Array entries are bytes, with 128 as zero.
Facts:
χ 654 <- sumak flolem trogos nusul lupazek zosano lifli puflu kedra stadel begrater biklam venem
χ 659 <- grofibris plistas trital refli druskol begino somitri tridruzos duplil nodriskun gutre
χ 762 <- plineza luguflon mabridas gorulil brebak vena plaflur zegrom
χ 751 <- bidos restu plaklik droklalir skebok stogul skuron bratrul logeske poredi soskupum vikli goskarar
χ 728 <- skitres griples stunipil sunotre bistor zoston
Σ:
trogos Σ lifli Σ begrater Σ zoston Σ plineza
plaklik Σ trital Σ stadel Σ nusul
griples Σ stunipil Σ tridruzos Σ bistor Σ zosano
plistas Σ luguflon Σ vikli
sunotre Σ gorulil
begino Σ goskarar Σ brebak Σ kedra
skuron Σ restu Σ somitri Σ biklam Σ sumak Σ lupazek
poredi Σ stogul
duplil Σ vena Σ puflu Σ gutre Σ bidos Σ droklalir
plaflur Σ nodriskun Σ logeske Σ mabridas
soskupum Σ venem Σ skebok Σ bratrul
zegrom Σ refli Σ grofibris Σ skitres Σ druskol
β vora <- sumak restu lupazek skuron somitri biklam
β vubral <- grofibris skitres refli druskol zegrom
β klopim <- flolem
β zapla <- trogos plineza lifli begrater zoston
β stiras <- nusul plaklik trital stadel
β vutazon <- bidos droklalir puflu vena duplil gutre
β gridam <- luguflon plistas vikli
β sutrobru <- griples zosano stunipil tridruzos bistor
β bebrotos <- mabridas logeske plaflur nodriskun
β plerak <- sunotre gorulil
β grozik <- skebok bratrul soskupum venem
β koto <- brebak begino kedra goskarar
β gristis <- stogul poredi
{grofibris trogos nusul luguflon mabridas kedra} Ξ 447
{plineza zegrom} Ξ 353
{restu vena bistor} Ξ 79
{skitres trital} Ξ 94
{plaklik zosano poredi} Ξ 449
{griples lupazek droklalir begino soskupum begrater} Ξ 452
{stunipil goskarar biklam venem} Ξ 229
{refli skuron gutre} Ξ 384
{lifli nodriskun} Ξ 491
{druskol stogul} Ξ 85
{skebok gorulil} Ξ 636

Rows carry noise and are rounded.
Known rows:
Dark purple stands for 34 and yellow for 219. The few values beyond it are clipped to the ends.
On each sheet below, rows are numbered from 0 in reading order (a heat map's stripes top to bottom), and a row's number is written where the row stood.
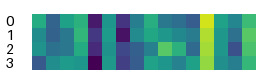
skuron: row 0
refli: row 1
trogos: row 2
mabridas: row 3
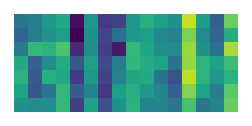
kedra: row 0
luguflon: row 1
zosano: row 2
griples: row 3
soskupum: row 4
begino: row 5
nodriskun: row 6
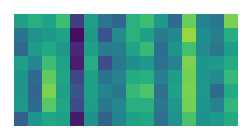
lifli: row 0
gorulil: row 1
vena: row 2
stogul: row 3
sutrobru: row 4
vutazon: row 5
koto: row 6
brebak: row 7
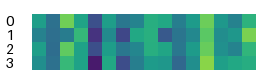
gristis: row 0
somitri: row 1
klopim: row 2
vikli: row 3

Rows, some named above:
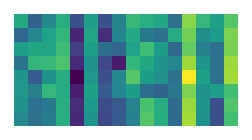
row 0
griples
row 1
druskol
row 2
lifli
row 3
zosano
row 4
biklam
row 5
restu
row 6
trogos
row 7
trogos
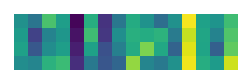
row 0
skebok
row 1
stunipil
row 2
venem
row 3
lupazek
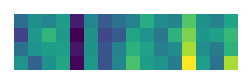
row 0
zegrom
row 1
plineza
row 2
gorulil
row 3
biklam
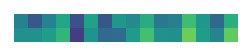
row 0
duplil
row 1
stadel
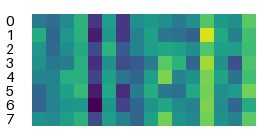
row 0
tridruzos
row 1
skuron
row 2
sunotre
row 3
trogos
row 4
puflu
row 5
druskol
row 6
luguflon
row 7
flolem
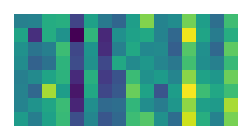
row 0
puflu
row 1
goskarar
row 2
trital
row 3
plistas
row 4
skitres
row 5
droklalir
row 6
sumak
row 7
begrater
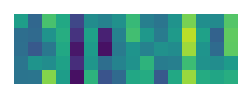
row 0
vora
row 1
gutre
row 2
grofibris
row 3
plaflur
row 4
bidos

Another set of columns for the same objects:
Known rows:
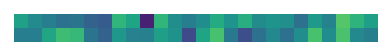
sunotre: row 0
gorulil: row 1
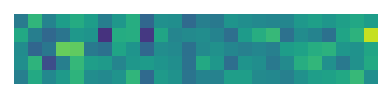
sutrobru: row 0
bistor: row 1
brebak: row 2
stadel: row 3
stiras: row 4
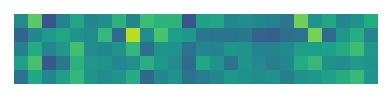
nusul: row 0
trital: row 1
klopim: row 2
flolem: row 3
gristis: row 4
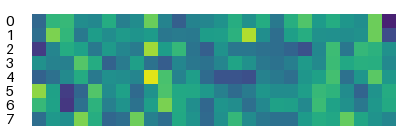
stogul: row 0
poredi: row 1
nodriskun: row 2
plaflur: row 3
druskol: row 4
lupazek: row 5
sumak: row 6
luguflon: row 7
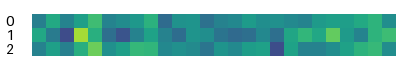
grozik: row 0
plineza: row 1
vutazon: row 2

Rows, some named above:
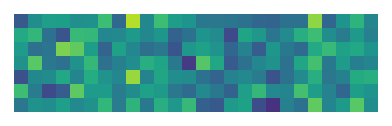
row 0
trital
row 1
venem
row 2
vena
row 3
lifli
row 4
tridruzos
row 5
biklam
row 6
begino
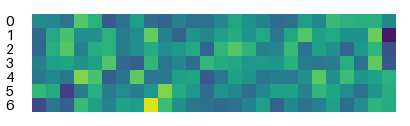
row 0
plaflur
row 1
stogul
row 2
skebok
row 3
restu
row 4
mabridas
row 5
sumak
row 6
gutre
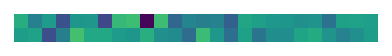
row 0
stunipil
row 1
puflu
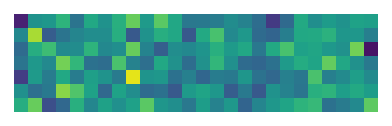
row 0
grofibris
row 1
trogos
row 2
stogul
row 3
luguflon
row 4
refli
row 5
vena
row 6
zosano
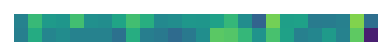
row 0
bidos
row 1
skuron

